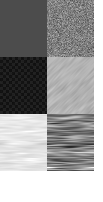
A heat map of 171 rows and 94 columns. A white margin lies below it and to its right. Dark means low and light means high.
It is made of 3 by 2 panels. Panel 1,1: low, flat. Panel 1,2: middling, fine-grained. Panel 2,1: very low, checkered, faint in contrast. Panel 2,2: high, slanting up to the right, faint in contrast. Panel 3,1: very high, streaked across, faint in contrast. Panel 3,2: middling, streaked across, strong in contrast.
